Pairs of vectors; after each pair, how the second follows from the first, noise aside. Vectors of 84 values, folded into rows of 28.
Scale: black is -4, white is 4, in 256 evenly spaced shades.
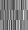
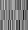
negated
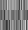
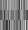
copied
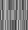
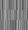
shrunk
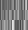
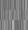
shrunk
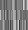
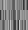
negated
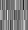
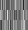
copied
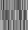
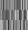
copied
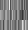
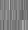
shrunk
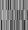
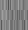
shrunk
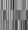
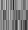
copied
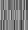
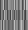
negated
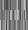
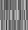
copied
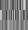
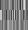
copied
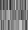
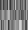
copied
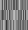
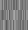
shrunk
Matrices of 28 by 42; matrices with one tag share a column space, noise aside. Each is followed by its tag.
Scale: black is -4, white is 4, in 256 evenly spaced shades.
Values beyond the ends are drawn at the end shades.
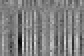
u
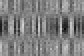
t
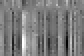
u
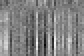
u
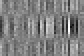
t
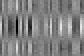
t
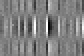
t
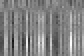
u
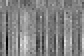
u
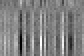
u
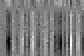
u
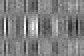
t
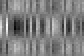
t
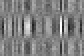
t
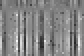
u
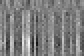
u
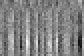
u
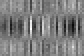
t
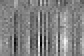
u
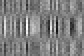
t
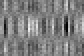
t
